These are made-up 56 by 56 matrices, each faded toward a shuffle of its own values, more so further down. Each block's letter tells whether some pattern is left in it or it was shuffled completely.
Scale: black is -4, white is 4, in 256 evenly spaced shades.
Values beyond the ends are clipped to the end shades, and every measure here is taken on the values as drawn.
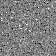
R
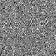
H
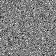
R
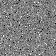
R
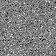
R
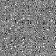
H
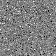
R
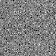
H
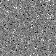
R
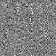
H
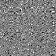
H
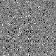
H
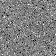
R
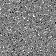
R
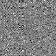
H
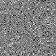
H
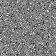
R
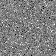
R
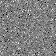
R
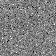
R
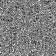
R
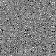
H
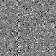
H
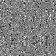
H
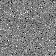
R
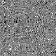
H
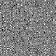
H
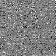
H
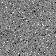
R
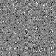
H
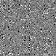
H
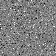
R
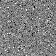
R
